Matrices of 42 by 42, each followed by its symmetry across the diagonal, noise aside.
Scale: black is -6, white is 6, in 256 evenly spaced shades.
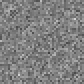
symmetric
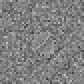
symmetric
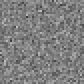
antisymmetric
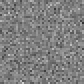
antisymmetric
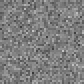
neither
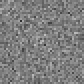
symmetric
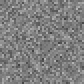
symmetric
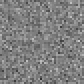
antisymmetric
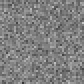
antisymmetric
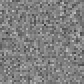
neither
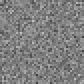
symmetric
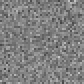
neither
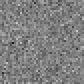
neither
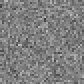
antisymmetric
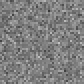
neither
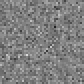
antisymmetric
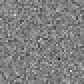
symmetric
